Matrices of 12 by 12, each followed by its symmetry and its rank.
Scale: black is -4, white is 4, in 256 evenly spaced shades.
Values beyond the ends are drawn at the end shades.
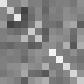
symmetric, full rank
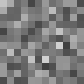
symmetric, full rank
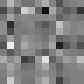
antisymmetric, rank two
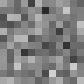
neither, full rank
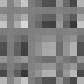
symmetric, rank one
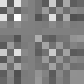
symmetric, rank two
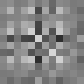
symmetric, rank two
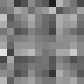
antisymmetric, rank two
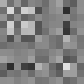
symmetric, rank two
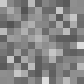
symmetric, full rank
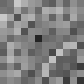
symmetric, full rank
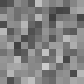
neither, full rank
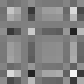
symmetric, rank one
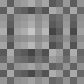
symmetric, rank one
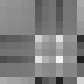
symmetric, rank one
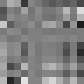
antisymmetric, rank two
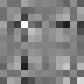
symmetric, rank two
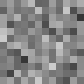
neither, full rank
